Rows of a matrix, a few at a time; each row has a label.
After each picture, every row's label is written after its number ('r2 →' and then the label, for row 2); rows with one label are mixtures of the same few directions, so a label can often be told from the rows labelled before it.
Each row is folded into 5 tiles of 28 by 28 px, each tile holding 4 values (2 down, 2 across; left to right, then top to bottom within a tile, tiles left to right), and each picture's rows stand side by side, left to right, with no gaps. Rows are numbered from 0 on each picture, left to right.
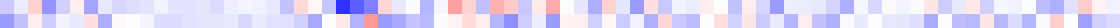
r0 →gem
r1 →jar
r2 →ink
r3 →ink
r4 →gem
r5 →gem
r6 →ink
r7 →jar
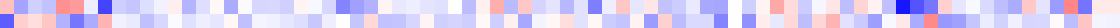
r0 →jar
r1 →gem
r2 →ink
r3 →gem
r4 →ink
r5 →gem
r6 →ink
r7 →gem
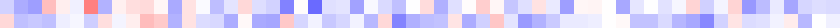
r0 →gem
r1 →gem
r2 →ink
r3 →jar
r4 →ink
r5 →gem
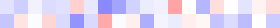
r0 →jar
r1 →ink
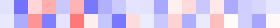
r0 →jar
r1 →jar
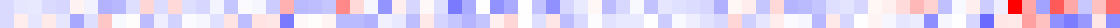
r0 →jar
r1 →ink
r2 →jar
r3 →ink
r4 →gem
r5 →jar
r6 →ink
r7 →ink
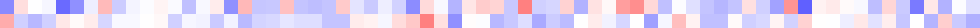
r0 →jar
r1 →gem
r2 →ink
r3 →gem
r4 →ink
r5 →gem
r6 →gem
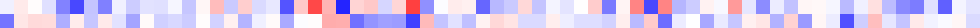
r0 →gem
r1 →gem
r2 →ink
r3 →jar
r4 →gem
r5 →ink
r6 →gem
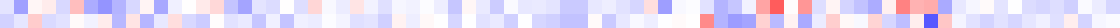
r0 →jar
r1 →jar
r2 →ink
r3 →gem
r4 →gem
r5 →gem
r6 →ink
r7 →ink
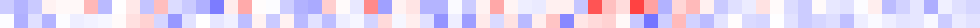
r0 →gem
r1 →jar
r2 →gem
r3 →gem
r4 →ink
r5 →jar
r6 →gem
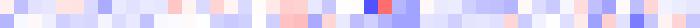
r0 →jar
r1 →ink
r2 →gem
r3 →ink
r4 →jar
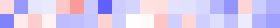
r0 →jar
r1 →gem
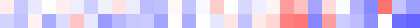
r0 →jar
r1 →gem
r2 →gem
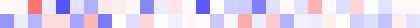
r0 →ink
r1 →jar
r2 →ink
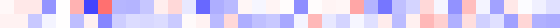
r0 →gem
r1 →ink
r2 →jar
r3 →gem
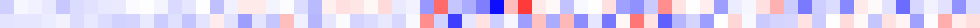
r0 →ink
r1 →jar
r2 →gem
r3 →jar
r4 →jar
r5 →jar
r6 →jar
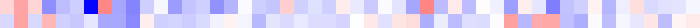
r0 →gem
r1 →ink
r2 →ink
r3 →ink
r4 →gem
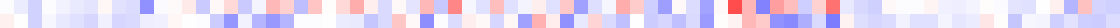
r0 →gem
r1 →ink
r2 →ink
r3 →ink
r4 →jar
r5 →ink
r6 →gem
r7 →gem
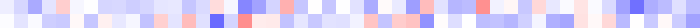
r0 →ink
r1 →jar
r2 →ink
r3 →jar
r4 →gem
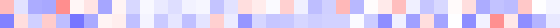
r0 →jar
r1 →jar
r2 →jar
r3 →jar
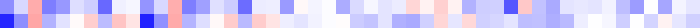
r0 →gem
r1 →gem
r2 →ink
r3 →gem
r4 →gem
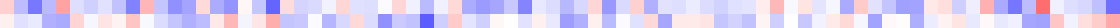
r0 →ink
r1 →ink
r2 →jar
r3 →gem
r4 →gem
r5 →gem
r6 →jar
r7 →ink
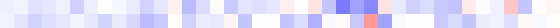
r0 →jar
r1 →gem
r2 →ink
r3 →gem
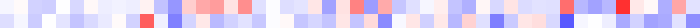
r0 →jar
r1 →gem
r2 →gem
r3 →jar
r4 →jar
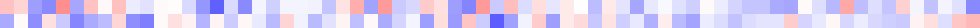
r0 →jar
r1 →gem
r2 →gem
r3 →jar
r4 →gem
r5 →ink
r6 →ink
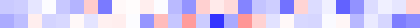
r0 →gem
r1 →jar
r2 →ink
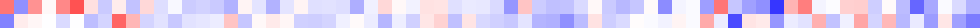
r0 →ink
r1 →ink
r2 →jar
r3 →gem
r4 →gem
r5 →jar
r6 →gem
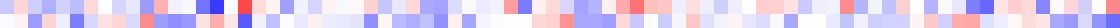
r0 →jar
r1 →jar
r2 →ink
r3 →gem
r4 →gem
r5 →ink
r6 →ink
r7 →ink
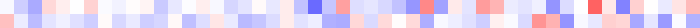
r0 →gem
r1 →jar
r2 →ink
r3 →ink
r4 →ink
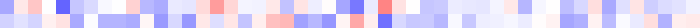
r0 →ink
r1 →gem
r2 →jar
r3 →gem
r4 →gem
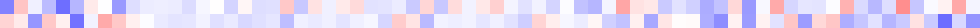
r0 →jar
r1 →gem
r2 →ink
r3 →ink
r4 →ink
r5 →gem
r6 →jar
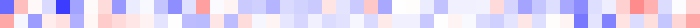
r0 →jar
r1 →ink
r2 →gem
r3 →jar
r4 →gem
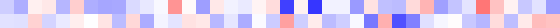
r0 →jar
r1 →ink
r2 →ink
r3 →ink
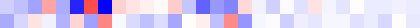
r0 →gem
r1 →ink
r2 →ink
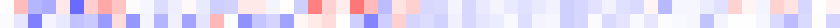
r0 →jar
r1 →jar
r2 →ink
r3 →gem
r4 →gem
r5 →ink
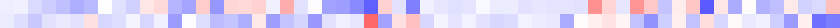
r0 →ink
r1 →jar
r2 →ink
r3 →jar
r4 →ink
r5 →ink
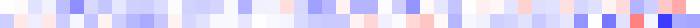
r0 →gem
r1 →gem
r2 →ink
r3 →gem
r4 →jar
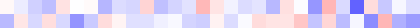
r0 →jar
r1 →ink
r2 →gem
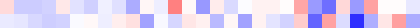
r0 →ink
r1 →ink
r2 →jar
